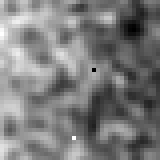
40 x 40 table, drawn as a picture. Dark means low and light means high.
There are no regular stripes. The field is mottled with small blotches. There is an overall slope up to the left. The ninth with the highest average is the top left. Two lone cells stand out: one far higher and one far lower than their neighbours.
